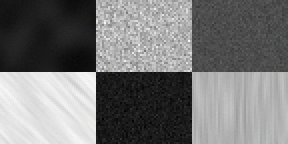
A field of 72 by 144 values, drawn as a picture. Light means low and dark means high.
It is made of 2 by 3 panels. Panel 1,1: very high, smooth, faint in contrast. Panel 1,2: low, fine-grained. Panel 1,3: high, fine-grained, faint in contrast. Panel 2,1: very low, slanting down to the right, faint in contrast. Panel 2,2: very high, fine-grained, faint in contrast. Panel 2,3: low, streaked downward, faint in contrast.
